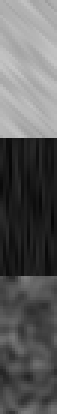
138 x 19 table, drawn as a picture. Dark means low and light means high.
It is made of 3 by 1 panels. Panel 1,1: high, slanting down to the right, faint in contrast. Panel 2,1: very low, streaked downward, faint in contrast. Panel 3,1: low, blotchy.
